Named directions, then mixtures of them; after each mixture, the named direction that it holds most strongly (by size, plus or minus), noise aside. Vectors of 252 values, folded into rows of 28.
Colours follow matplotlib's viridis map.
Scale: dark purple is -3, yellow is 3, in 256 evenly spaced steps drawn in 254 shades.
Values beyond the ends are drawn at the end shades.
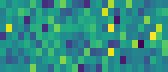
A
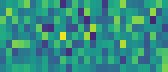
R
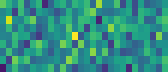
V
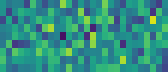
R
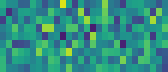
R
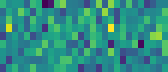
A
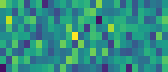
V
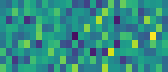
V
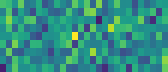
V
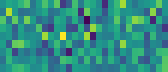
R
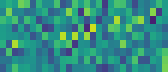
R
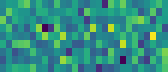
R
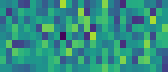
R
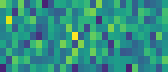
V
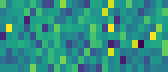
A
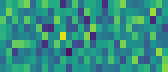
R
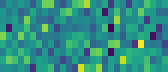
A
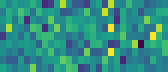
A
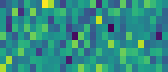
V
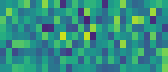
R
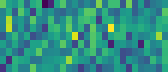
V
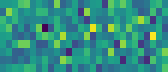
R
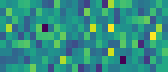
A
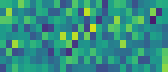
R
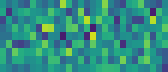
R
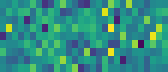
A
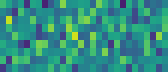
V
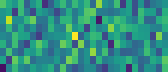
V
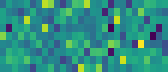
A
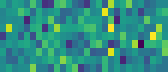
A
